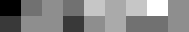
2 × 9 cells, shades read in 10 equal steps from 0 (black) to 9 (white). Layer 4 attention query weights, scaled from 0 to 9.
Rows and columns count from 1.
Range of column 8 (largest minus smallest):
5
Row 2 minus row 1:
2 1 0 -2 -2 0 -3 -5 0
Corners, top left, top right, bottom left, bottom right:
0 5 2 5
